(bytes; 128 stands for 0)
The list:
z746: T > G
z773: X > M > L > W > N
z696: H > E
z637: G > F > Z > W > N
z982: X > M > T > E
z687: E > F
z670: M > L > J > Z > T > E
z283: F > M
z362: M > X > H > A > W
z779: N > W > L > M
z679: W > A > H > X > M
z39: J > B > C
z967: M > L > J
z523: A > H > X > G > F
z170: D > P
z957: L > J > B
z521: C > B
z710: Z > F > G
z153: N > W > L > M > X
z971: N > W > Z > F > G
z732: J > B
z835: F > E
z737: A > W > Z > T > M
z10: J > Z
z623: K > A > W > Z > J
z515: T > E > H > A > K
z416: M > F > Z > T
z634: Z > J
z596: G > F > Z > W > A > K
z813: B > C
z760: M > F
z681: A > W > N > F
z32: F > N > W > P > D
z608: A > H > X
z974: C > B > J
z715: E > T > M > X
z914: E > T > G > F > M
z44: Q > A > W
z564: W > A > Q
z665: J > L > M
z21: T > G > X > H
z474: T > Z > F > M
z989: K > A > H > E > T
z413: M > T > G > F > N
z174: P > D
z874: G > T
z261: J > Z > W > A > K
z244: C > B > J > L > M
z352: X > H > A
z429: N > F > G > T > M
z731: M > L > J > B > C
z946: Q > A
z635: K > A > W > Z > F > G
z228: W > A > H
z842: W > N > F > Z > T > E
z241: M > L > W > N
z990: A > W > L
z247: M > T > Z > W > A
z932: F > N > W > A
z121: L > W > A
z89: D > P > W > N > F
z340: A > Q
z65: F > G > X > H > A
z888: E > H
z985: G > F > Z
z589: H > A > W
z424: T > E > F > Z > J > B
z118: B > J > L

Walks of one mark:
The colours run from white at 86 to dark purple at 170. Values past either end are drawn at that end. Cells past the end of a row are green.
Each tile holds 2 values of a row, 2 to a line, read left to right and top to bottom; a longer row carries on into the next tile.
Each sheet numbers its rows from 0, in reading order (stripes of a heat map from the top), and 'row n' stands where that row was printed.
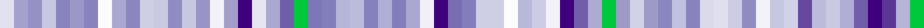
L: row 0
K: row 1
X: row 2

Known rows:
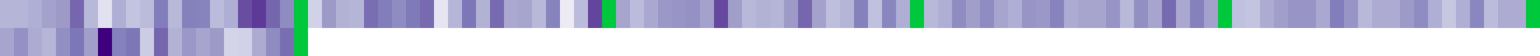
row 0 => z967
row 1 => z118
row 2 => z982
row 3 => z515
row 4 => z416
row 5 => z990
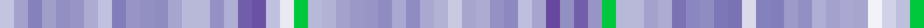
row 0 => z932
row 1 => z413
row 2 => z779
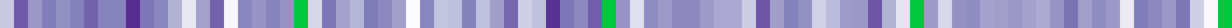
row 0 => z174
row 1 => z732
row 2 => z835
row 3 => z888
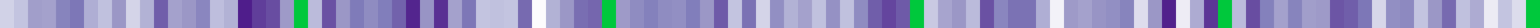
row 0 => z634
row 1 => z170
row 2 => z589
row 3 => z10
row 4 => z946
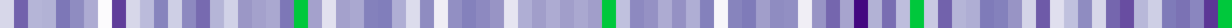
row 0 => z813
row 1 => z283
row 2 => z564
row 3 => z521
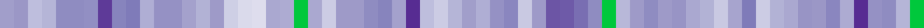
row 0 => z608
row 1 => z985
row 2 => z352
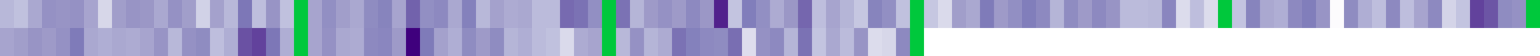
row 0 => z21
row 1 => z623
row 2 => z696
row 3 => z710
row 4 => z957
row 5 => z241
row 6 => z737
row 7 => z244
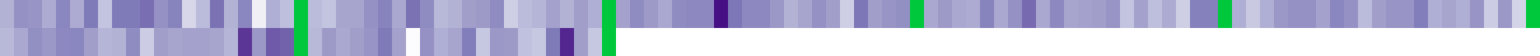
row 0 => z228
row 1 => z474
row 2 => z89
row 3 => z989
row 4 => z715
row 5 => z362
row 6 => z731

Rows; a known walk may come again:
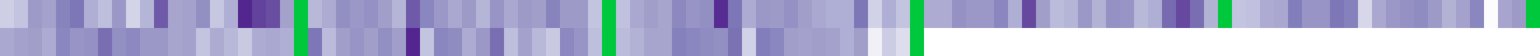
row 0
z634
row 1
z596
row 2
z842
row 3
z637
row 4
z429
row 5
z635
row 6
z696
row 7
z153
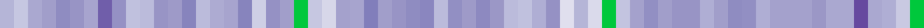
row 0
z914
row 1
z710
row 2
z247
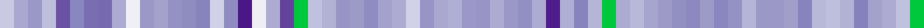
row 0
z10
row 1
z65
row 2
z670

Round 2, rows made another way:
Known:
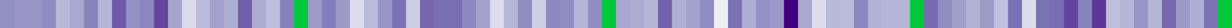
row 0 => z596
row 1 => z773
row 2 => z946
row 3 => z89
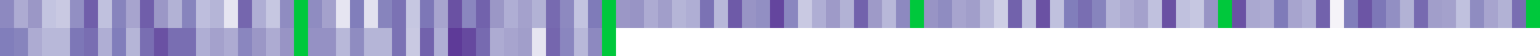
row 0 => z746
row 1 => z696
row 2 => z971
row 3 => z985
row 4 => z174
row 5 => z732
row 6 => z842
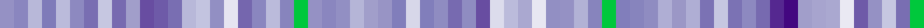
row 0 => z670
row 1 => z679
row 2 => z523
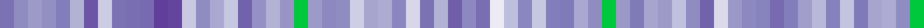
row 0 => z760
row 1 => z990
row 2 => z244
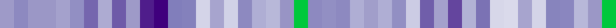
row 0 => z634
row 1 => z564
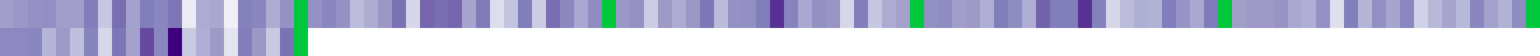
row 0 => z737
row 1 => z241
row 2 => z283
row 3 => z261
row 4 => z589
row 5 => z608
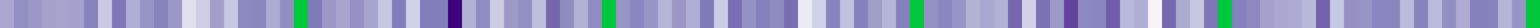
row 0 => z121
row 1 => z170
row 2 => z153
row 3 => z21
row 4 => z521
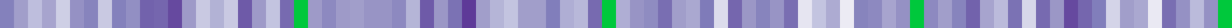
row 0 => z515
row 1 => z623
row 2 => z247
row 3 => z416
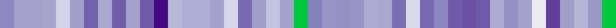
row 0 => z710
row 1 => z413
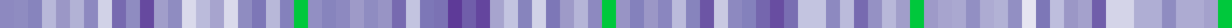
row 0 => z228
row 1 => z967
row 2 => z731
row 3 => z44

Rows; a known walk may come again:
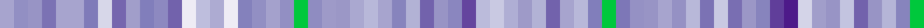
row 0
z247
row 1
z635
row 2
z681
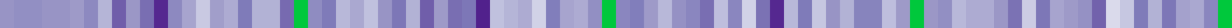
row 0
z623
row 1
z10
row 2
z957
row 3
z779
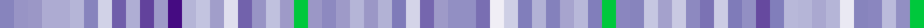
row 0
z340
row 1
z153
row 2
z982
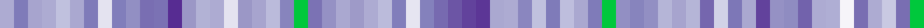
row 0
z352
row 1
z32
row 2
z21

